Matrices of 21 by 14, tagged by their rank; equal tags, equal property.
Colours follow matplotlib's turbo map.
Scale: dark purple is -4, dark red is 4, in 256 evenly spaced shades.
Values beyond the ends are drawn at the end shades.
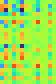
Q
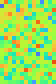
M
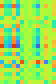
Q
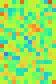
M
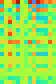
Q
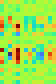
Q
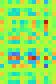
Q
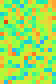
M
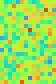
M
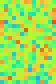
M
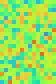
M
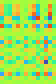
Q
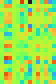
Q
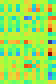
Q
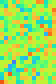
M
